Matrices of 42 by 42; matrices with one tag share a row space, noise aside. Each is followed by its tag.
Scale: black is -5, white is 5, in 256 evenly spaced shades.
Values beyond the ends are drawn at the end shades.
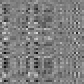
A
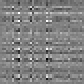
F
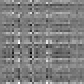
F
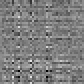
F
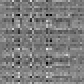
F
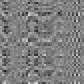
A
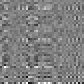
A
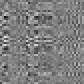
A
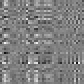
A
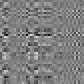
A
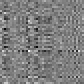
A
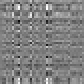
F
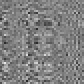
A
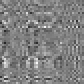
A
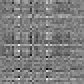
F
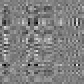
A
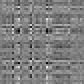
F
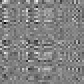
A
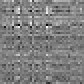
F
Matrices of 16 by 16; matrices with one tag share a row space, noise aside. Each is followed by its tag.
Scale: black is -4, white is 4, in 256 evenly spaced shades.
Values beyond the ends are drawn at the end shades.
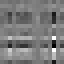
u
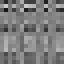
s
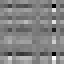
u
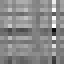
u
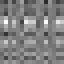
s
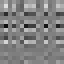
s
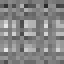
s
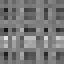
s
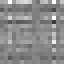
u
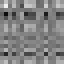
s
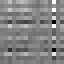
u
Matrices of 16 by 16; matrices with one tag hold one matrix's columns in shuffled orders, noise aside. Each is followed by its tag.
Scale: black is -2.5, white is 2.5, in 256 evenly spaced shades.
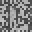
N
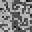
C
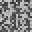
C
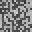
C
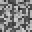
N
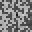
C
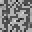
N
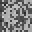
N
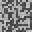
C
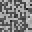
C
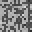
N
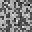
C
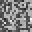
C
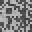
N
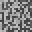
C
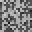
C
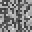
N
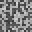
C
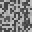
C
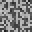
C
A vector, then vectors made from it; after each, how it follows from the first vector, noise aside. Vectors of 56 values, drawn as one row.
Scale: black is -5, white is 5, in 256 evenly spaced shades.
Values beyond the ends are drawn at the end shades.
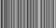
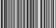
scaled up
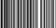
scaled up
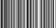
scaled up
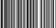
scaled up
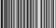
scaled up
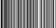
scaled up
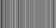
partly zeroed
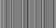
partly zeroed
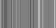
partly zeroed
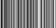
scaled up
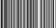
scaled up
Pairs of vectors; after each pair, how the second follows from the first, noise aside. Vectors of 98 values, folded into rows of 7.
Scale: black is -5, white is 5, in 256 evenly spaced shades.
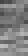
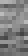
negated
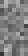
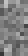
copied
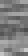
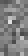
shuffled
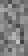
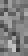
wrapped around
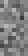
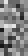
scaled up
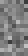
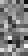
scaled up
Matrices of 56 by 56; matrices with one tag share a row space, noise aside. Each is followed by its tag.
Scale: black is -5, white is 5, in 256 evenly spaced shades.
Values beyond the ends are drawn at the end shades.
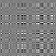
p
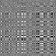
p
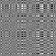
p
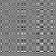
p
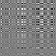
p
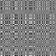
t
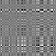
p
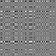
t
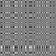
t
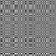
t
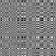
p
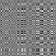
p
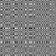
t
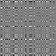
t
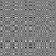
t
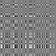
t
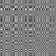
t
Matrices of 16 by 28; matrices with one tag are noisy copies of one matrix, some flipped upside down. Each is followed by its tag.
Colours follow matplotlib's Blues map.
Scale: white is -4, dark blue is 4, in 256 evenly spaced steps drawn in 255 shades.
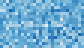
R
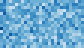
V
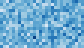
R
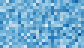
R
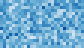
V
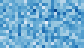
R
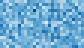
R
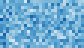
V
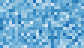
R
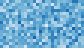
R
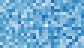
R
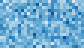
R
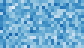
V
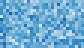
V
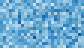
R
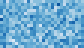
V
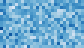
V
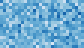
R
